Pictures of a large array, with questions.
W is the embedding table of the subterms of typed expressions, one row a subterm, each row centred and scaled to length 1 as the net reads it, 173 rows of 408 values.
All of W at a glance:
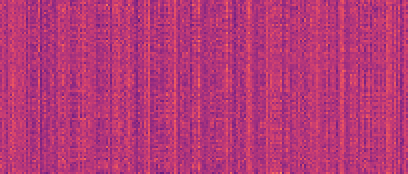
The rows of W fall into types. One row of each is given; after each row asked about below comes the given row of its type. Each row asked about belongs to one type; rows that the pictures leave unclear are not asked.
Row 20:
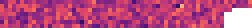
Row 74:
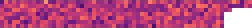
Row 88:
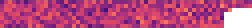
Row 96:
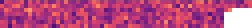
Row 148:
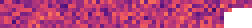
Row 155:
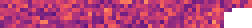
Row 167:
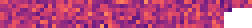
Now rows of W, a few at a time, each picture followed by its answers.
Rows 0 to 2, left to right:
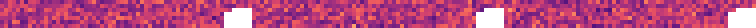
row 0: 20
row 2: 20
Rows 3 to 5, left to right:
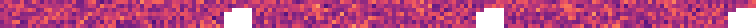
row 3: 148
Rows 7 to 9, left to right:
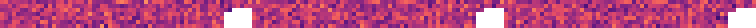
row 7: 167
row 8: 167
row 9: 167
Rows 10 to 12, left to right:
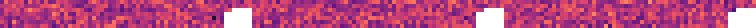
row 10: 96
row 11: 20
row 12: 167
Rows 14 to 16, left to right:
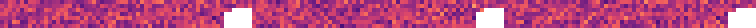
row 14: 20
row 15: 88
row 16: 148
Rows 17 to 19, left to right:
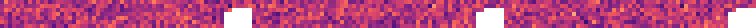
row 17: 96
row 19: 88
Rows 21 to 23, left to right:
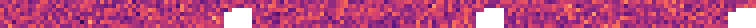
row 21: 88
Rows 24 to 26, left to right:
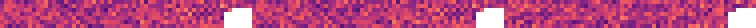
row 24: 88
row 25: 88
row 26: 74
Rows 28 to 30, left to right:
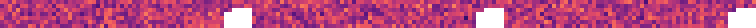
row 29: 155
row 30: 167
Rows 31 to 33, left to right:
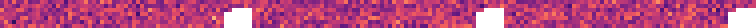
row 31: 74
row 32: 20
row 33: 148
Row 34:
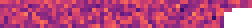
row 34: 155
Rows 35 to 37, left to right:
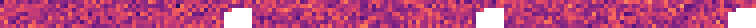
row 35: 74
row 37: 155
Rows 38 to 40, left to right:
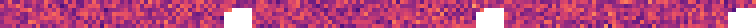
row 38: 148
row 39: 88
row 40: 167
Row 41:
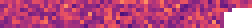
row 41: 155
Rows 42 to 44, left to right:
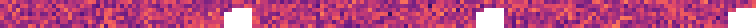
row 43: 74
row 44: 96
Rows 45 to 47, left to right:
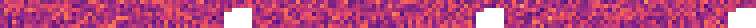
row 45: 96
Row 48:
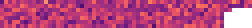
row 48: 74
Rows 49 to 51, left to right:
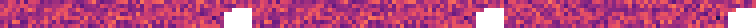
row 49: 20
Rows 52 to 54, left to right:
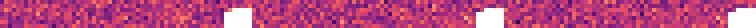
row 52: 96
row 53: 88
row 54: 74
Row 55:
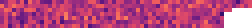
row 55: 20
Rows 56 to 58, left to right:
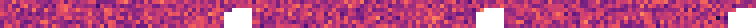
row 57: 96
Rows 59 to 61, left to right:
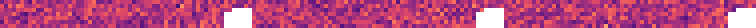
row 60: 88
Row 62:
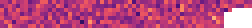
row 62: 88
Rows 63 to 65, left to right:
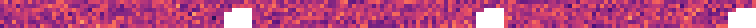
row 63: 96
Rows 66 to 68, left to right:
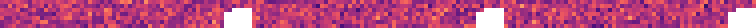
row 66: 155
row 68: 167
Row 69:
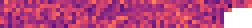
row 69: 96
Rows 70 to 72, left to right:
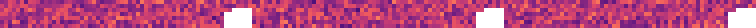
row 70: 20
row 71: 20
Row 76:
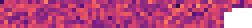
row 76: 74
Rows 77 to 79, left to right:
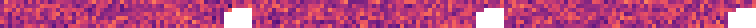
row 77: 96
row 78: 20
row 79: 155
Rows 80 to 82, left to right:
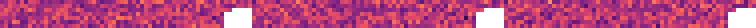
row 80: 20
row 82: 74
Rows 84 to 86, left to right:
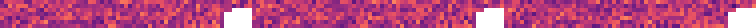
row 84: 155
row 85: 155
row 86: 20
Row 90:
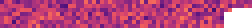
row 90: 148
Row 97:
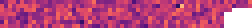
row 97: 20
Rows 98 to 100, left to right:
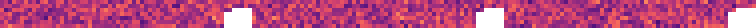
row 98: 74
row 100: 88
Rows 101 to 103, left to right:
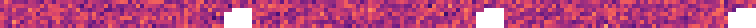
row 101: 167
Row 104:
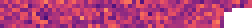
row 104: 155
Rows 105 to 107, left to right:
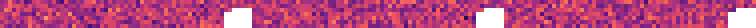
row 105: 88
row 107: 167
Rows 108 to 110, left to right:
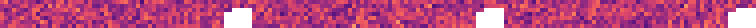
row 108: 167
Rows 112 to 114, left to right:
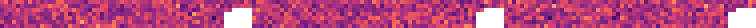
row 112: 96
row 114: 74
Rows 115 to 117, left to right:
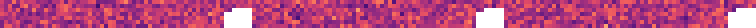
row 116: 155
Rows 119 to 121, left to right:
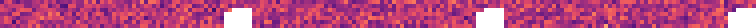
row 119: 148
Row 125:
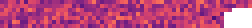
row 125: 20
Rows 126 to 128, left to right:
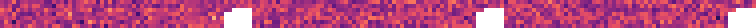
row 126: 20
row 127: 20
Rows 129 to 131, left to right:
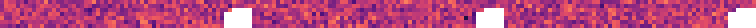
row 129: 88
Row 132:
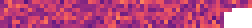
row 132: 155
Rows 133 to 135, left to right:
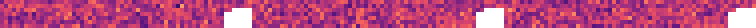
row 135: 20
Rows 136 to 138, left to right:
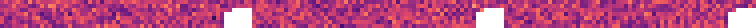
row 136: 155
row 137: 88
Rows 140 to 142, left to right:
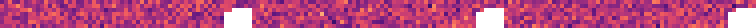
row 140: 148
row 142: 74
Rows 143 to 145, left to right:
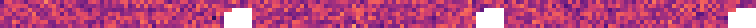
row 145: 148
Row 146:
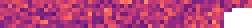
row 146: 155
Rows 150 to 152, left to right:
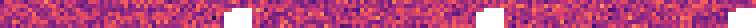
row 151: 20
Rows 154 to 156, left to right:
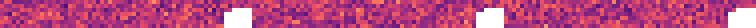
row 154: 148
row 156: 88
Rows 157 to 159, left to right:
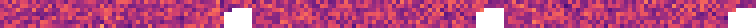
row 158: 148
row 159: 148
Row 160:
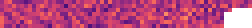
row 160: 88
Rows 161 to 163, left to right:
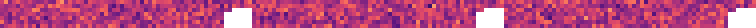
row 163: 155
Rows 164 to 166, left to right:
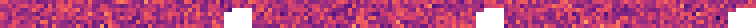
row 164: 167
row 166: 96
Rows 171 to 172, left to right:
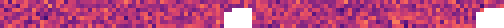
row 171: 74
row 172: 88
